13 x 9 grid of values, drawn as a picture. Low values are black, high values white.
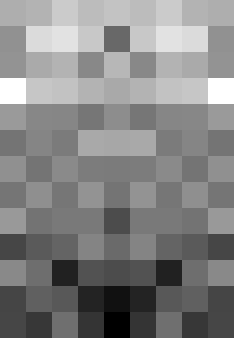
Overall the values sit about 50% of the way up the scale. The ninth with the lowest average is the bottom middle. There is an overall slope up to the top. The left and right halves mirror each other.
